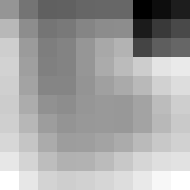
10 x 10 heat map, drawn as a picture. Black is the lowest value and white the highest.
The ninth with the highest average is the bottom right. The ninth with the lowest average is the top right. In the top right lies a patch that is lower than the rest. There is an overall slope up to the bottom. The centre is the calmest part.
